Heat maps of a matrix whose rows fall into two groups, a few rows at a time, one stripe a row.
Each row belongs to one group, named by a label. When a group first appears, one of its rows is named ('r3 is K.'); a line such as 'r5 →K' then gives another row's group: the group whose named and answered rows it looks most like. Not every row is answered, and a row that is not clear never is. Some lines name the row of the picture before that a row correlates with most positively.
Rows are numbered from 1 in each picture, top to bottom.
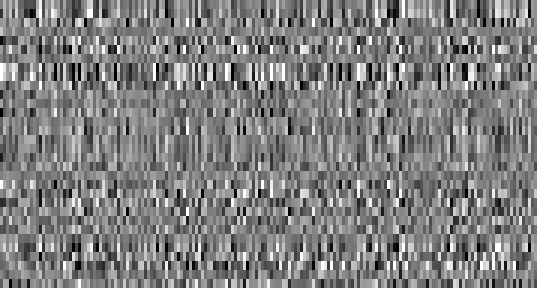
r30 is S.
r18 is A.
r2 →A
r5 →A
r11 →A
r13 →A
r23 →A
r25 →S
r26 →A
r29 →S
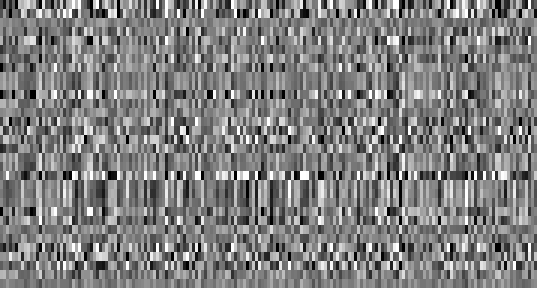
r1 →A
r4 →S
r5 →A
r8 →A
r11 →A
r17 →A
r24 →A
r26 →S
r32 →S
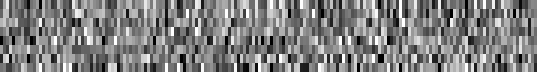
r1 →S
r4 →S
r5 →A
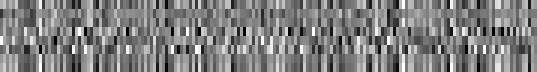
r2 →A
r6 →S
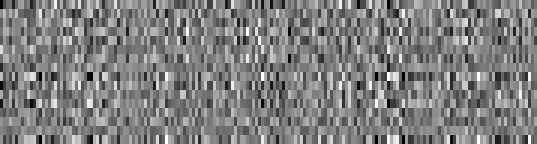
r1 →A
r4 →S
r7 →S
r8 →A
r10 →A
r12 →A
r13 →A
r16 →A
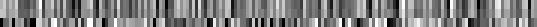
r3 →A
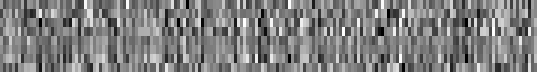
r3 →S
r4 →S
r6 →S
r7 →S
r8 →A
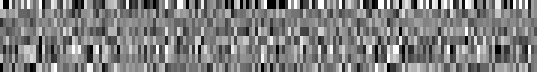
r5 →S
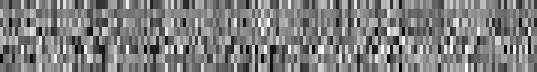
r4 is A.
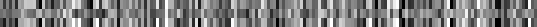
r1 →A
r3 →A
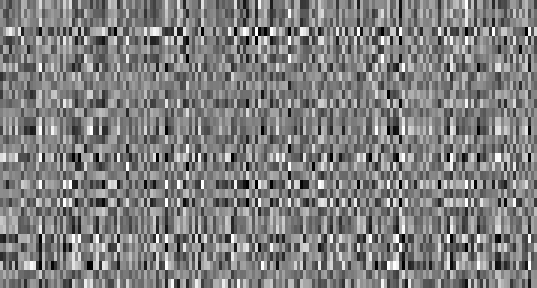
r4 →S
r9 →A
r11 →A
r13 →S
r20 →S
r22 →S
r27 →A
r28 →S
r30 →A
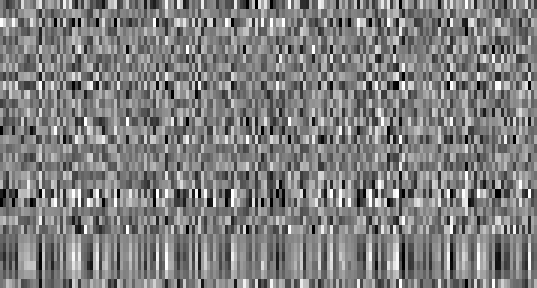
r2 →A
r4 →S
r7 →S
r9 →A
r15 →A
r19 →S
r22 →A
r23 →A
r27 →A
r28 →A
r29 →A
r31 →A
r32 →S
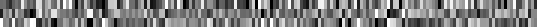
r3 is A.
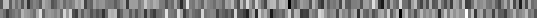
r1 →S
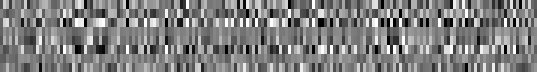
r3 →S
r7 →A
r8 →S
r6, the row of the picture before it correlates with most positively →2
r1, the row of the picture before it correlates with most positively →1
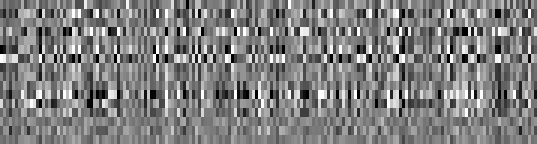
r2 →A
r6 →A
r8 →A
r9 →A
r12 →A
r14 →S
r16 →A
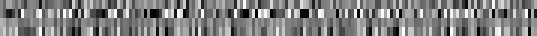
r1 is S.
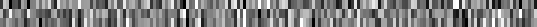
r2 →S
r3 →S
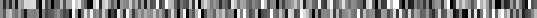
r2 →S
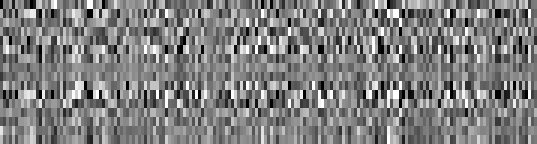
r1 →A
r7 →A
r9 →A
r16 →A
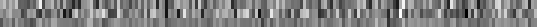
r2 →S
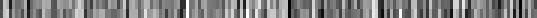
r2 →S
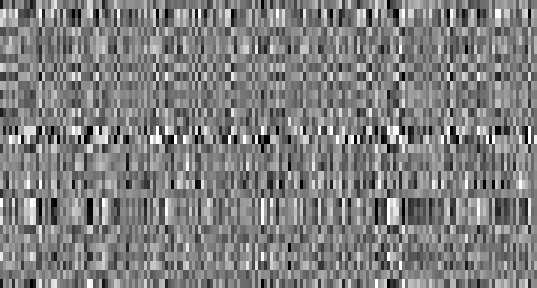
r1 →A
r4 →A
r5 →S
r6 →S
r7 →A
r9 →A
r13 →A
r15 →A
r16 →S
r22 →A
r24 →A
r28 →S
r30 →S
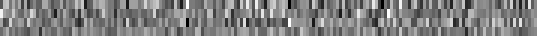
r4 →S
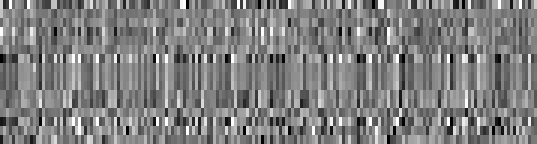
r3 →S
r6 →S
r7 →A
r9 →A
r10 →A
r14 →A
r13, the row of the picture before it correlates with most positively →4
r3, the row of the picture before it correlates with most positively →1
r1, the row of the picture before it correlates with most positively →3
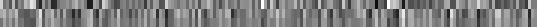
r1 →A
